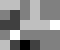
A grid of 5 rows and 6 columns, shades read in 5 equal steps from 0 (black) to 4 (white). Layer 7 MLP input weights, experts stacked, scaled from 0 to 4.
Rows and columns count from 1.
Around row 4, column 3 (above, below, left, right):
3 0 4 2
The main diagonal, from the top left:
3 1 3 2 2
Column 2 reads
3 1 1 4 1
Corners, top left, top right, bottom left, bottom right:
3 2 3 2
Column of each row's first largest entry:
1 4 6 2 1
